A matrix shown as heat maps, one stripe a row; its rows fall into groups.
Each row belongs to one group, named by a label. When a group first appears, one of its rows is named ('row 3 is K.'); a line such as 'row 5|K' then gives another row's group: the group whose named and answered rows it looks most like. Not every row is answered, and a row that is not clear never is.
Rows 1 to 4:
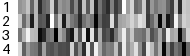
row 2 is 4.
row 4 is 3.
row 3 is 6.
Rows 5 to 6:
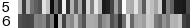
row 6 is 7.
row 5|3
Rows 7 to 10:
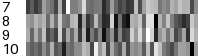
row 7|7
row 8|4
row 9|4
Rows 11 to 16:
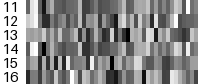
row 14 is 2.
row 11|2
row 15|6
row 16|7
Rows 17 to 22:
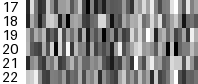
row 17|2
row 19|4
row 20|4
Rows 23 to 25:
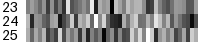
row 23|6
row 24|3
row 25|4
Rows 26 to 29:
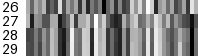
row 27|3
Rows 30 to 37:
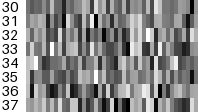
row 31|6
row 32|4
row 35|3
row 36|6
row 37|4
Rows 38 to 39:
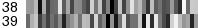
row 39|7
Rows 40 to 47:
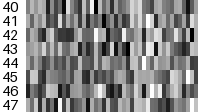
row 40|6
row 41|4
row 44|3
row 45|2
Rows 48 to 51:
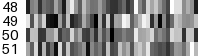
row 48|7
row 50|2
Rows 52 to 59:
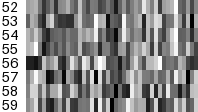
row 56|7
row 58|4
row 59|6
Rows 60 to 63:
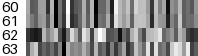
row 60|6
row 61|6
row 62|7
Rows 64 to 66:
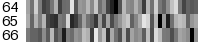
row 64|3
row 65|6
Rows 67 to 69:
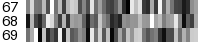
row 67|4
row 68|2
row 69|6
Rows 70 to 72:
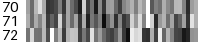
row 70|6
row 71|4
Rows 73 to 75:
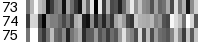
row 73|6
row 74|2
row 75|2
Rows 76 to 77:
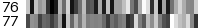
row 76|6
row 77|7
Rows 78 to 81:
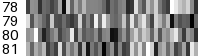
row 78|7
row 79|3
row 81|4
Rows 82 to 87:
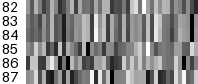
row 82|3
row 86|2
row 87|6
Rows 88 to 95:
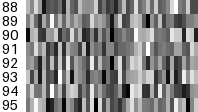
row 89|4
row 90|2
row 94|4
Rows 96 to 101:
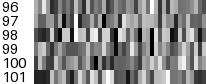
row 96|3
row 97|6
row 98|7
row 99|2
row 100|2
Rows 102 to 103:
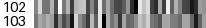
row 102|4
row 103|6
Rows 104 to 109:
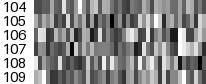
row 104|7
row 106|2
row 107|7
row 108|3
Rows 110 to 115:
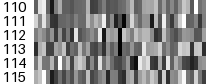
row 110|2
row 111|3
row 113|2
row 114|4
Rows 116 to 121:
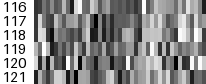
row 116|7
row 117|2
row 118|2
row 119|3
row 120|4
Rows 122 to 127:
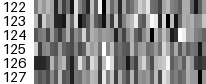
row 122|6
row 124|7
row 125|3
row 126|7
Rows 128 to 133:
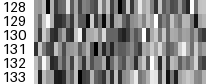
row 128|4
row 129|6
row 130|3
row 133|6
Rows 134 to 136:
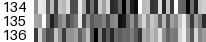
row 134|4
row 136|2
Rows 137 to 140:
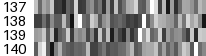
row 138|7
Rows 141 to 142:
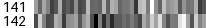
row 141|3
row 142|2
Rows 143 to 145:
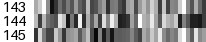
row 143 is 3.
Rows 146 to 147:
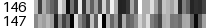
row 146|3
